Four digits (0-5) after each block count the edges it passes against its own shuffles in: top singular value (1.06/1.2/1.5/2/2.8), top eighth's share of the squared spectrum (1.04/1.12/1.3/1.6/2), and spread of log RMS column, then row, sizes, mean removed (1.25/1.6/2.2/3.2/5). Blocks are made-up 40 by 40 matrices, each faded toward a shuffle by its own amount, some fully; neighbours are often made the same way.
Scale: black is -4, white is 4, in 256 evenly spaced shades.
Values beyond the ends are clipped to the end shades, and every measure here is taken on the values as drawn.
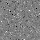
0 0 0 0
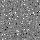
0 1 0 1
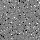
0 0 0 0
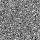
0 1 0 0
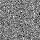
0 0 0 0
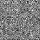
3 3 1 1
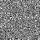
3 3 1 1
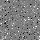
2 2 0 0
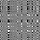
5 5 3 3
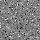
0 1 0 0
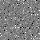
3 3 1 1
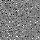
3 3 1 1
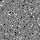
0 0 0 0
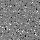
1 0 0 0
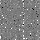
3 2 1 0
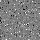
1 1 0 0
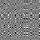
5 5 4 3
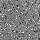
1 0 0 0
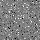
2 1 0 0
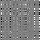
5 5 3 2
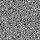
0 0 0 0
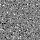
1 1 0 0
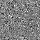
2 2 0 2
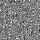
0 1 0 0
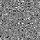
3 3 1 1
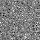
2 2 0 0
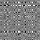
4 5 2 3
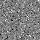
0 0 0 0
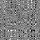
4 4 2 2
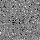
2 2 1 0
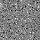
2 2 0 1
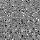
3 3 1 1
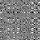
4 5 2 3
